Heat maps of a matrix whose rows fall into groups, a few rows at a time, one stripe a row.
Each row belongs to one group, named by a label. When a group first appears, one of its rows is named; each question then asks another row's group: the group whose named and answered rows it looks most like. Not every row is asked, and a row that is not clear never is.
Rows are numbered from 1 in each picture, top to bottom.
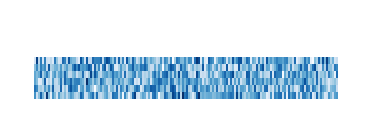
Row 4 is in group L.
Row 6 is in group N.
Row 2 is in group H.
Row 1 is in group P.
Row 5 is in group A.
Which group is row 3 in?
N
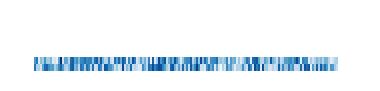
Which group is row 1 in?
L
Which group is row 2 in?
A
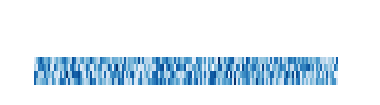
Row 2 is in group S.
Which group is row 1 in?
N
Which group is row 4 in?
L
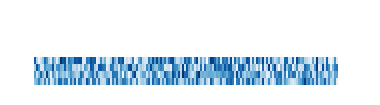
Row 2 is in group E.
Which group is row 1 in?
L
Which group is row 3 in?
N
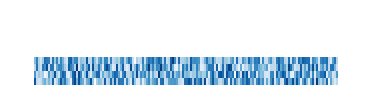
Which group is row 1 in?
A
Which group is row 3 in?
S
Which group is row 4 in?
L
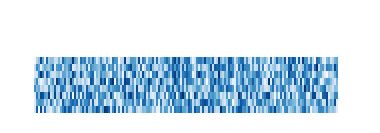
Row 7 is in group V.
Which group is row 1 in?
N
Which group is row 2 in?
E
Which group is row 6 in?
H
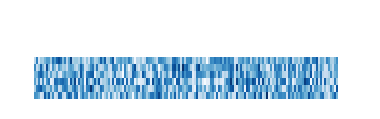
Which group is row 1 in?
E
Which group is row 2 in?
N
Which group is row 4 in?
S
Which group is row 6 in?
A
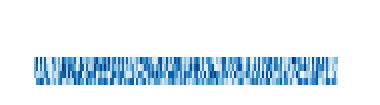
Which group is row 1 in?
P
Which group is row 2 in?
P
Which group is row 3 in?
L
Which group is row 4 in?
H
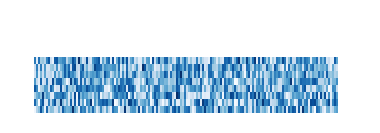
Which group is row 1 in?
S
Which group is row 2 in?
P
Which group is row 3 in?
P
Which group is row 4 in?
E
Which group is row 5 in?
L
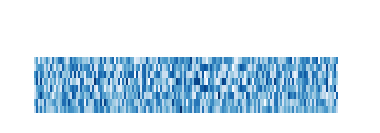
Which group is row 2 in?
V
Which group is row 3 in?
H
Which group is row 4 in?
P
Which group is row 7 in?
P
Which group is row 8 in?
P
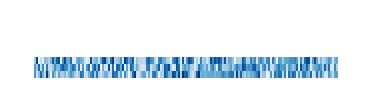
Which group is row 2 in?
S
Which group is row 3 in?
N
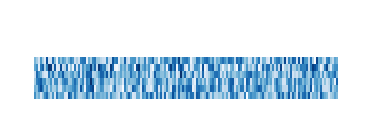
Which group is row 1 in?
N
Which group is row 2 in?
H
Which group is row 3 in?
H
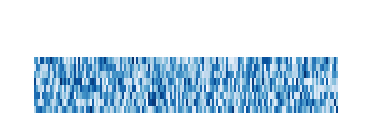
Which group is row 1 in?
H
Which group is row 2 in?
H
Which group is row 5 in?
L
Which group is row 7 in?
A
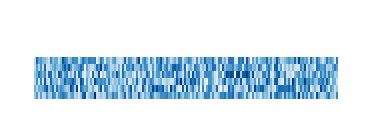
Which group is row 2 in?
P
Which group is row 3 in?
S
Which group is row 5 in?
A
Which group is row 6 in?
N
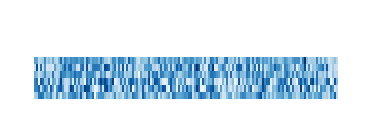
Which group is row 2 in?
P
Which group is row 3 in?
L
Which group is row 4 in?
H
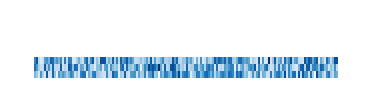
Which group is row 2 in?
A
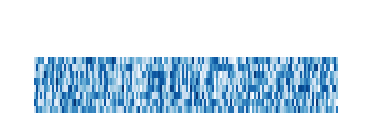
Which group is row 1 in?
H
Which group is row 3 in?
A
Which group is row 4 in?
A
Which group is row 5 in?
A
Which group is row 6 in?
P
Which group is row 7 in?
L
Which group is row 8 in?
V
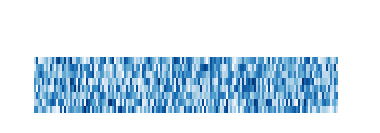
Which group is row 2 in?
V
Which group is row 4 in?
S
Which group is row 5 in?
S
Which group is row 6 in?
E
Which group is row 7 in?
H
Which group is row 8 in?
L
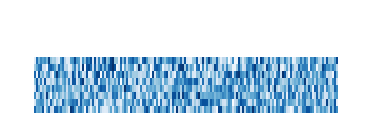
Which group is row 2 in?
H
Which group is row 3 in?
S
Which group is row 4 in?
P
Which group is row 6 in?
N
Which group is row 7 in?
V
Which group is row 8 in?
S
